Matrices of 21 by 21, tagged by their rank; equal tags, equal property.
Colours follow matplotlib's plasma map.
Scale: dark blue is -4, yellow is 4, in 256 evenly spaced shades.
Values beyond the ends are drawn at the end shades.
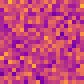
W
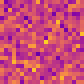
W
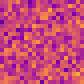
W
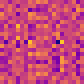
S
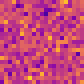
W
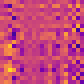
S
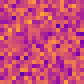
W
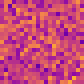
W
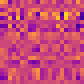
S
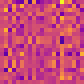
S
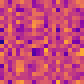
S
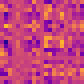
S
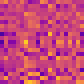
S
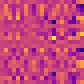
S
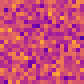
W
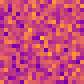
W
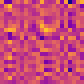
S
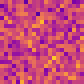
W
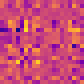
S
